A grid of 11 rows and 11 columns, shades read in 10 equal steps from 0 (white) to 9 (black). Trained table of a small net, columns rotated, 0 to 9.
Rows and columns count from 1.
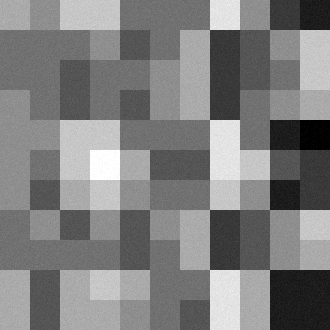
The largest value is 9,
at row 5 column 11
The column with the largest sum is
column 10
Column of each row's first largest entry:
11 8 8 8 11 11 10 8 8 10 10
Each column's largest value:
5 6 6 5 6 6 6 7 6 8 9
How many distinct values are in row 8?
6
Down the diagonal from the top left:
3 5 6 5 5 6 5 7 6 8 8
